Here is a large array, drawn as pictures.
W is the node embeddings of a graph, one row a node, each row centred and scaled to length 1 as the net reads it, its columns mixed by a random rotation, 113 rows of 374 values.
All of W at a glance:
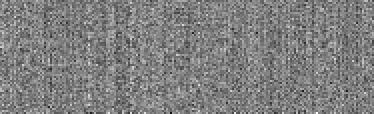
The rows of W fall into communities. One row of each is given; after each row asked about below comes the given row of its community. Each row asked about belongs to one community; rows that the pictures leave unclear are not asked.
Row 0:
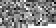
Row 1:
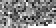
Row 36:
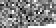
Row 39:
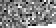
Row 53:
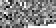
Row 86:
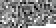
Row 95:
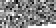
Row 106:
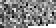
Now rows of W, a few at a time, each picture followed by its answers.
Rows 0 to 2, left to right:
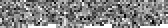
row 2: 106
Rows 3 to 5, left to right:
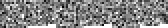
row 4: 53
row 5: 0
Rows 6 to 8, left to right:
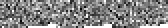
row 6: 36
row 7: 95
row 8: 53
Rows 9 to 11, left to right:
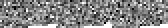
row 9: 86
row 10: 36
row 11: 36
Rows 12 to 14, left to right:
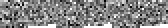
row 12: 53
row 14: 95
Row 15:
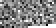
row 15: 106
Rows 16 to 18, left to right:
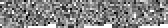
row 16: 36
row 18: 53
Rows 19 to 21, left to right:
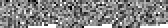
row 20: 86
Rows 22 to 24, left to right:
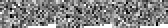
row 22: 36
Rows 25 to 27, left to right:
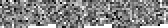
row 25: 0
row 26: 0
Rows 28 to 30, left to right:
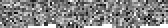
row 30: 1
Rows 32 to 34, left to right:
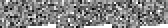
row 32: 95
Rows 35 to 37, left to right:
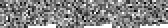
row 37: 95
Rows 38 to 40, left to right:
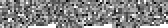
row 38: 1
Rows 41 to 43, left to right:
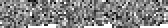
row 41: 0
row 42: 1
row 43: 53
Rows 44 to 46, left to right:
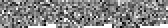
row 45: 1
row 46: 95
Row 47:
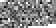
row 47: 1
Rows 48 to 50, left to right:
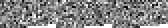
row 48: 39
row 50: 86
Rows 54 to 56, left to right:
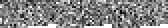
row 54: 0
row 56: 106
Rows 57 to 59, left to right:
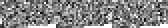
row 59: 1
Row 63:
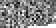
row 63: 1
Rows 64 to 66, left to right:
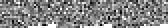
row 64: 39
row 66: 106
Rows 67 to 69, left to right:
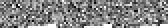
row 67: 36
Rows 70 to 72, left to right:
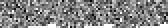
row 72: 1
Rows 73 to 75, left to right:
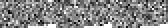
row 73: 106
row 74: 39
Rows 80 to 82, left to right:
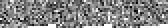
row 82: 86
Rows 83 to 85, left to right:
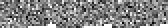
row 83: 36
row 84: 53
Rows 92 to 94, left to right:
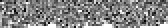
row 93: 0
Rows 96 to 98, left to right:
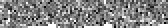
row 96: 1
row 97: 36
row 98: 86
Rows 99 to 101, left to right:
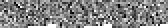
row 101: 106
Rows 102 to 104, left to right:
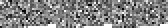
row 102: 36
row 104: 53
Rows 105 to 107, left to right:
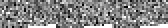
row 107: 86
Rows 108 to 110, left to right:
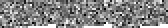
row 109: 36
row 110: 95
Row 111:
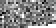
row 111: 53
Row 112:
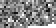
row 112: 1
